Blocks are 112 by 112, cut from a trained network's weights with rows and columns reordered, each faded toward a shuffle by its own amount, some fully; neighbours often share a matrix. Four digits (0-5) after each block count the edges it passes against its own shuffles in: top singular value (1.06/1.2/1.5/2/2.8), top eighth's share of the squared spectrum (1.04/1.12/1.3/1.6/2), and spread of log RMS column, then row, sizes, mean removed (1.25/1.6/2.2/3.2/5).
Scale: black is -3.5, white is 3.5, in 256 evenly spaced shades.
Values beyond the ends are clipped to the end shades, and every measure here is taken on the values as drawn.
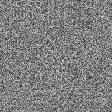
3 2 0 0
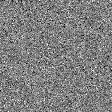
3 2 0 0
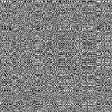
5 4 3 4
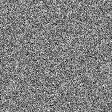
2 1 0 0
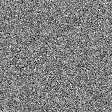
0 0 0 0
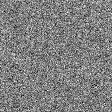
2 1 0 0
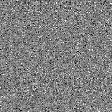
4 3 1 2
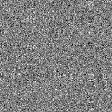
4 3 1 2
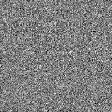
3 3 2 2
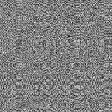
5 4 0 3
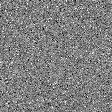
0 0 0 0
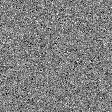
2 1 0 0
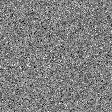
2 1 0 0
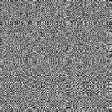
5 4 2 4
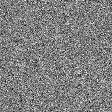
2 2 0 0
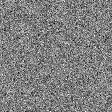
0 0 0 0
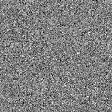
3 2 1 1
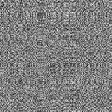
5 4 0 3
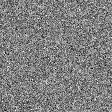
0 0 0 0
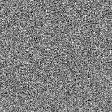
3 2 0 1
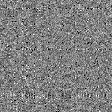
4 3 1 2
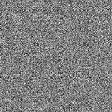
4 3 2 2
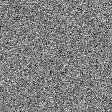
0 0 0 0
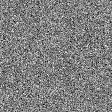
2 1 0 0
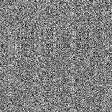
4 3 0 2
